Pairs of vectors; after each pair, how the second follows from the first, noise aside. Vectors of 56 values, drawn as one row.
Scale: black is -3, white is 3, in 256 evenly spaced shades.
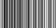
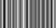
shuffled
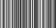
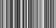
shuffled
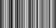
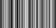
copied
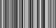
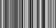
copied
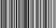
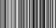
shuffled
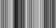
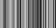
shuffled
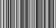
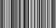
wrapped around
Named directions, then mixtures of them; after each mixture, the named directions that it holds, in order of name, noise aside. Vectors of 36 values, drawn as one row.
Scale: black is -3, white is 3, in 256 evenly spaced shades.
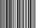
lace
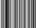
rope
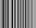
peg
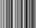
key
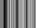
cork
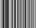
peg, rope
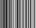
cork, lace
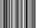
cork, key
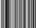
rope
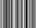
cork, key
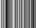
key, rope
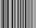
peg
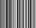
lace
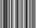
cork, key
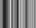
cork, peg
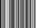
rope
